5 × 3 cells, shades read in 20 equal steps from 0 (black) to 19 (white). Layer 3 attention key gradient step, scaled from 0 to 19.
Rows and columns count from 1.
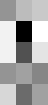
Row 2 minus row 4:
7 -12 9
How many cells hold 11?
2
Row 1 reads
11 14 15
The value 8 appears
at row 5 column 2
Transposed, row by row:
11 18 18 11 16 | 14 0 6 12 8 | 15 19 17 10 12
